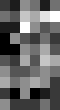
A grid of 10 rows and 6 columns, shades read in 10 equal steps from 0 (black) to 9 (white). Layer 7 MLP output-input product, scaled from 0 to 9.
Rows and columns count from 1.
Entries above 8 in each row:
0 1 1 0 0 0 0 0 0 0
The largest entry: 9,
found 2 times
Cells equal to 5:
10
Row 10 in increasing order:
2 2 2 2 4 5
